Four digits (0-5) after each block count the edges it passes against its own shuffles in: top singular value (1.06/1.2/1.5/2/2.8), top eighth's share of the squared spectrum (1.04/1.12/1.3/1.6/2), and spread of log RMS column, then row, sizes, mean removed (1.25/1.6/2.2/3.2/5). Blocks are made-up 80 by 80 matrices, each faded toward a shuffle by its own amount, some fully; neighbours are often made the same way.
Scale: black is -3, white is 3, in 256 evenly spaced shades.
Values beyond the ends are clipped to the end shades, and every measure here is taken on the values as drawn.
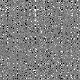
3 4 3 2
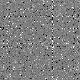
3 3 2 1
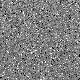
0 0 0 0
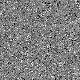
1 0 0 0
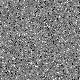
0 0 0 0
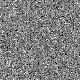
1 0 0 0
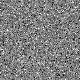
2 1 0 0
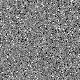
1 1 0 0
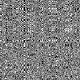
4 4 3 2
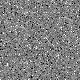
0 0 0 0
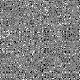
4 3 2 2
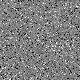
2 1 0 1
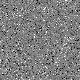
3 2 0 0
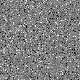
3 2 1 0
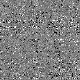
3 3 2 3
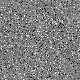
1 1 0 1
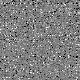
2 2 1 1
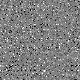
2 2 1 2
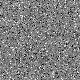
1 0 0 0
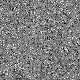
0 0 0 0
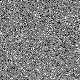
2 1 0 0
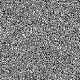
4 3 1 2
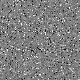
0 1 0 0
